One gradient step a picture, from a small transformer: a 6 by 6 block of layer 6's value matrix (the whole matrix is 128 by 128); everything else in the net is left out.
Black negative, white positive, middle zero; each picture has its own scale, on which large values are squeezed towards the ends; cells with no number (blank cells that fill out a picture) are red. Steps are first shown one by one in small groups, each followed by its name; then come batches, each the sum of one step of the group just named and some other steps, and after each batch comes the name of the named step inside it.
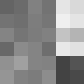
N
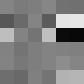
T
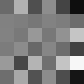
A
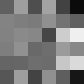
A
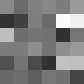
T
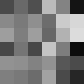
N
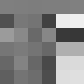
T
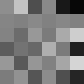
A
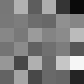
A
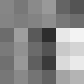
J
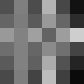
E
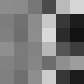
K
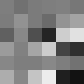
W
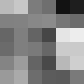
J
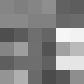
J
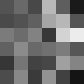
E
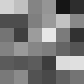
K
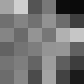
E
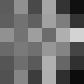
E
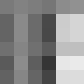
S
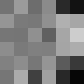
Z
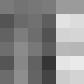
S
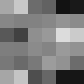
Z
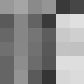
S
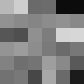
Z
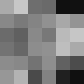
Z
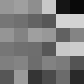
Z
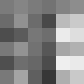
S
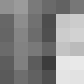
S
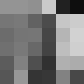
Z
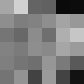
Z
